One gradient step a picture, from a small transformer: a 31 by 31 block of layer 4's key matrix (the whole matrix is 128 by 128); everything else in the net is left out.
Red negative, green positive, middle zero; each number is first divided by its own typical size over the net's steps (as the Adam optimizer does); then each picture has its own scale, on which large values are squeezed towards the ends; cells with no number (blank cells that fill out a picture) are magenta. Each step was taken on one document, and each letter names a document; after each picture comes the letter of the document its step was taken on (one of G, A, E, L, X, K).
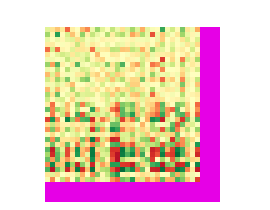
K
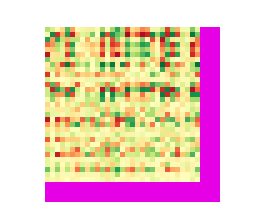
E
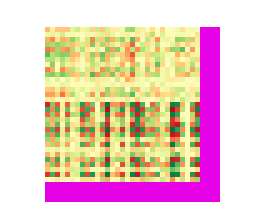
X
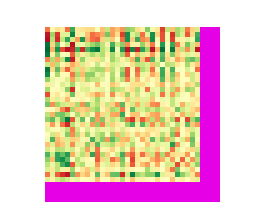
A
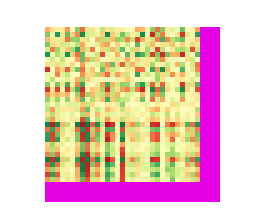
X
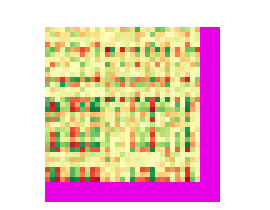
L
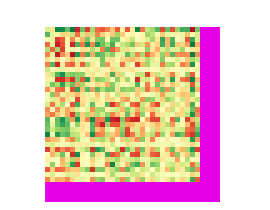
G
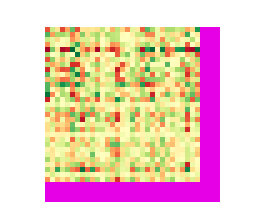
K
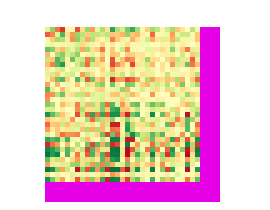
G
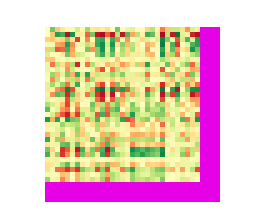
G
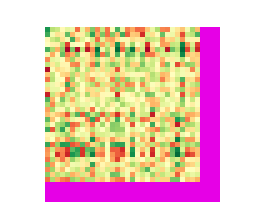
A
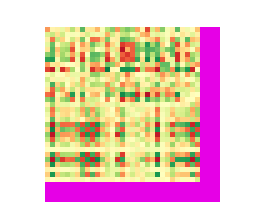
X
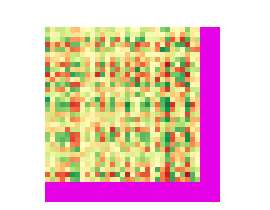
L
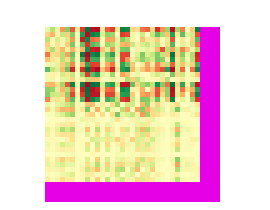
X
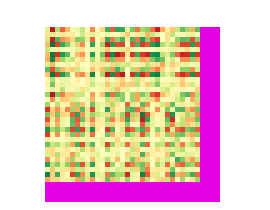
X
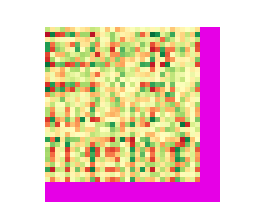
K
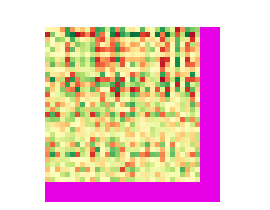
G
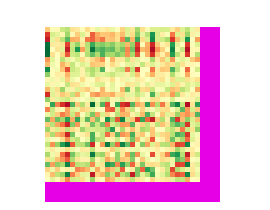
A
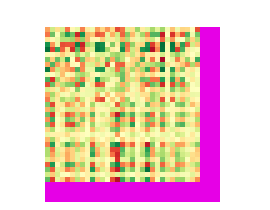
K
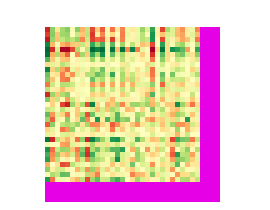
A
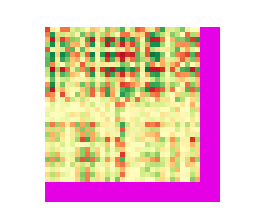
X
